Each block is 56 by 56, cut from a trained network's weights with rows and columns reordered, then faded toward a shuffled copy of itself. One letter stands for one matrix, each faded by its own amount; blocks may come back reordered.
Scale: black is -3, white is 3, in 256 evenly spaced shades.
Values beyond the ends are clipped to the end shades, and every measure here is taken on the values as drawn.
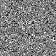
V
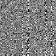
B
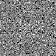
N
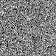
V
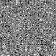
N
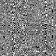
B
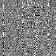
B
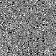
N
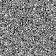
V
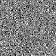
V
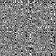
B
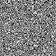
V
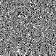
V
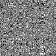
N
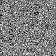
V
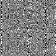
B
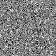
V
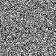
V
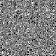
N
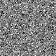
V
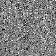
V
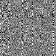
B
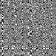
B
